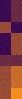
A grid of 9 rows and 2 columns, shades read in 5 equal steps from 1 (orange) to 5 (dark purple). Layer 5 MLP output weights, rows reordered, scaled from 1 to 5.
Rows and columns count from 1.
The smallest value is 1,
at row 9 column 2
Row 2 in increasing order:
4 5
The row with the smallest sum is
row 9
